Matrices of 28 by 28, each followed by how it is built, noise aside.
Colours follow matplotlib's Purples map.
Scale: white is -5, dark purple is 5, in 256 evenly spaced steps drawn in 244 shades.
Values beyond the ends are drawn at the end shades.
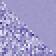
lower triangular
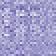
low rank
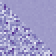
lower triangular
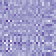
low rank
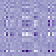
low rank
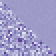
lower triangular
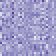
low rank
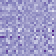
low rank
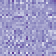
low rank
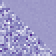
lower triangular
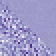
lower triangular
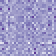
low rank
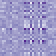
low rank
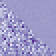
lower triangular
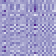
low rank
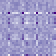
low rank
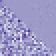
lower triangular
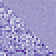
lower triangular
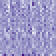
low rank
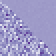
lower triangular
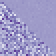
lower triangular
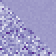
lower triangular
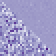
lower triangular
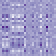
low rank
